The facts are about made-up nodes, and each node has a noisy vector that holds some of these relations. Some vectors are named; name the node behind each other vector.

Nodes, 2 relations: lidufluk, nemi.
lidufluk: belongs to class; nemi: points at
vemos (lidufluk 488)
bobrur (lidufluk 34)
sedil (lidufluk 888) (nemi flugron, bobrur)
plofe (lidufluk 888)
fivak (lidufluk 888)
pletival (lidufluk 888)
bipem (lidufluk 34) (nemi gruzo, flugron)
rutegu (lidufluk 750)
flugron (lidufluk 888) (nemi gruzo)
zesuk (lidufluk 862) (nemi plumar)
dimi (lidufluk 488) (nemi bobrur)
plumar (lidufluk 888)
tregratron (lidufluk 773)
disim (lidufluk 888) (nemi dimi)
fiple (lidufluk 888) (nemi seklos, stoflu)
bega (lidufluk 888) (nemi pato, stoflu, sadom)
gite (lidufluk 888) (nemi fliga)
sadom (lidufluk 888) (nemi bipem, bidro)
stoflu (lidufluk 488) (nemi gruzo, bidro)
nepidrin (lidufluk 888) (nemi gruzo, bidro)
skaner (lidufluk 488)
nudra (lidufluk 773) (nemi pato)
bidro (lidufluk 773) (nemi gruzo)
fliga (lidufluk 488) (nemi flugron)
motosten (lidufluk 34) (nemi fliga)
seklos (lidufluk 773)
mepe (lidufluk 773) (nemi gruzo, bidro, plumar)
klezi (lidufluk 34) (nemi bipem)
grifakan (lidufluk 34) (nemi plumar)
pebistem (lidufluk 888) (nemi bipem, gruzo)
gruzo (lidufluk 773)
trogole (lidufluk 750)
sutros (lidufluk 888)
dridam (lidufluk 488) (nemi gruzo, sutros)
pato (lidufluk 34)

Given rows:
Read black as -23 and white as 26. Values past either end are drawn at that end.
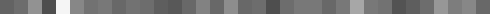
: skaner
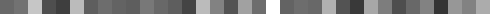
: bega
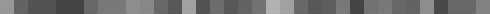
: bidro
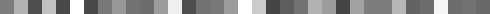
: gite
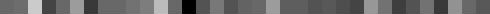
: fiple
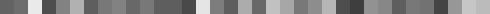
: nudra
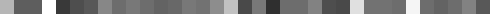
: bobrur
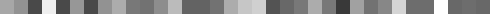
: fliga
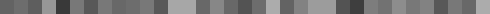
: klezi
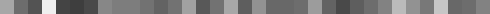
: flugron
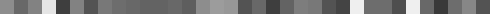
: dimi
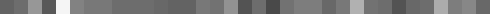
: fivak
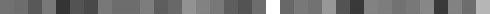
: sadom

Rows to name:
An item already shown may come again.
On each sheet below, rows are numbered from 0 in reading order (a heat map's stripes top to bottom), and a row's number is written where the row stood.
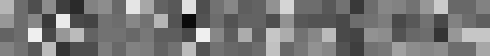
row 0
gruzo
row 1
seklos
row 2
nudra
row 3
bipem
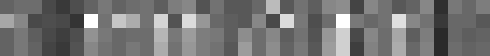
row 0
nepidrin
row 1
plumar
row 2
mepe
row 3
mepe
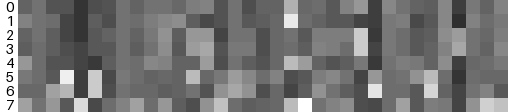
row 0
nepidrin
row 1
stoflu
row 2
dridam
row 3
dridam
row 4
bidro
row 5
sedil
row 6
disim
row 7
pato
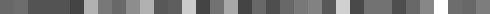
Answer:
sutros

